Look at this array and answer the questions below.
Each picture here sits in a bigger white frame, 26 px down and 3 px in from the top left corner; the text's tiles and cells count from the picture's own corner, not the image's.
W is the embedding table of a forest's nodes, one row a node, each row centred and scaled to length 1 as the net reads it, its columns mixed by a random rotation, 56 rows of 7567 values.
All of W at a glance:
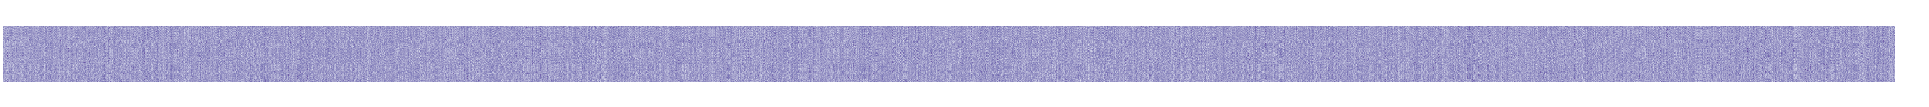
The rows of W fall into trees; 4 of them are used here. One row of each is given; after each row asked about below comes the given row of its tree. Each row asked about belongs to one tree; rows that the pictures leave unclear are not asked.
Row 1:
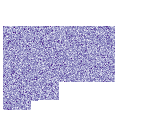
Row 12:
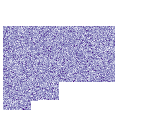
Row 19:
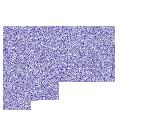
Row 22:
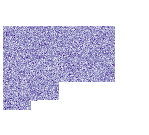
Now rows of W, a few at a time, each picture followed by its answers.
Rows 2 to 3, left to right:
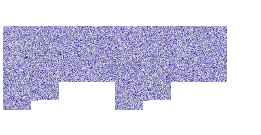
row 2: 22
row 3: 19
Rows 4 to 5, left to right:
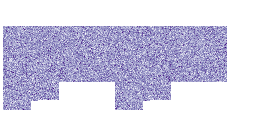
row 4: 12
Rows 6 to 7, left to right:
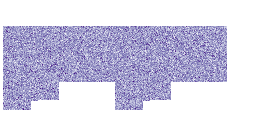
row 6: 12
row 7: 12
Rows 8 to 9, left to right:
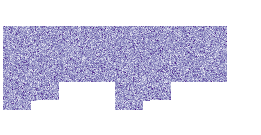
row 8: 19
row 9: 12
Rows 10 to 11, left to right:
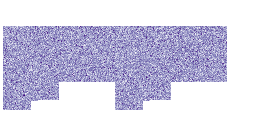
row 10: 19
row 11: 1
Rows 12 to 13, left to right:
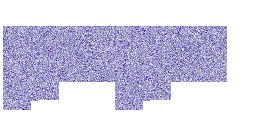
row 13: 1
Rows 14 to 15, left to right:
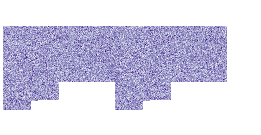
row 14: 22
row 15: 22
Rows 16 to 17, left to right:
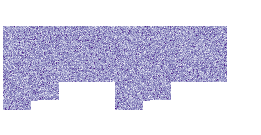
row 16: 22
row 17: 19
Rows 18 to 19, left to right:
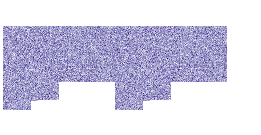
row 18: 19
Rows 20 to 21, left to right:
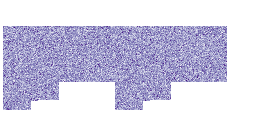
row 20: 1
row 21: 19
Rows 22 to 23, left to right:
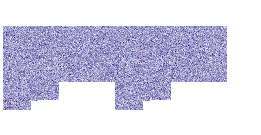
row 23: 12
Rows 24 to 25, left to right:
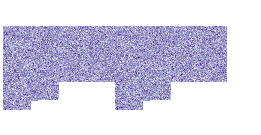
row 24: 22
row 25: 22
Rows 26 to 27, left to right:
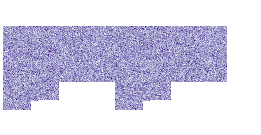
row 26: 12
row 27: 12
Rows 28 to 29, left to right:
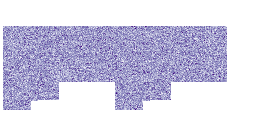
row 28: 22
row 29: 12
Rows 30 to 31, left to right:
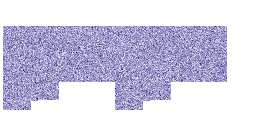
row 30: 12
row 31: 22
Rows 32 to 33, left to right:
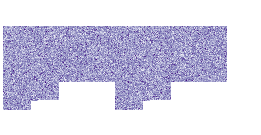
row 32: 1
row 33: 19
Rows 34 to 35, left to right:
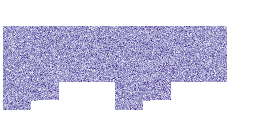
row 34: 22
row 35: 12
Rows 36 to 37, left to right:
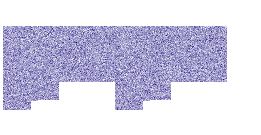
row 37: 22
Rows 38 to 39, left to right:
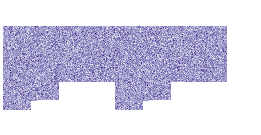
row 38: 19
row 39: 19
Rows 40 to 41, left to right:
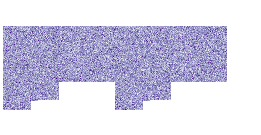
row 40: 19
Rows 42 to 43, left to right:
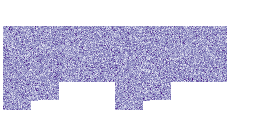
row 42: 19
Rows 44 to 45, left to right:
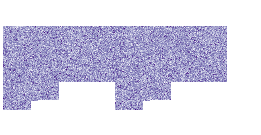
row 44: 19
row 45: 12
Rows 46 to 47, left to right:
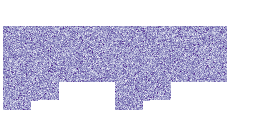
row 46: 12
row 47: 1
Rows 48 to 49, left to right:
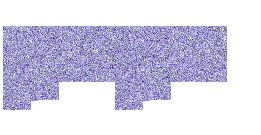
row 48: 19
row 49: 19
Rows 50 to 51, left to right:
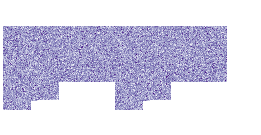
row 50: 19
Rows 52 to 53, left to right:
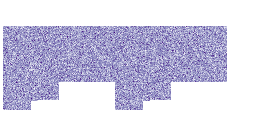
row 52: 19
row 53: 12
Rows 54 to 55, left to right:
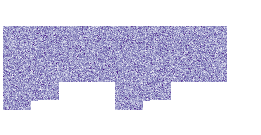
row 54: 22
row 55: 12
